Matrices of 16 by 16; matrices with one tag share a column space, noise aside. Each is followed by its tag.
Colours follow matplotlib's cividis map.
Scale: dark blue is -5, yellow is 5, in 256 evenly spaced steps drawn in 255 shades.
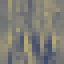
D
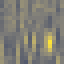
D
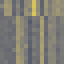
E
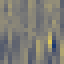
D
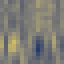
D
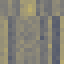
E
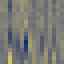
D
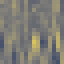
D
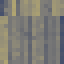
E
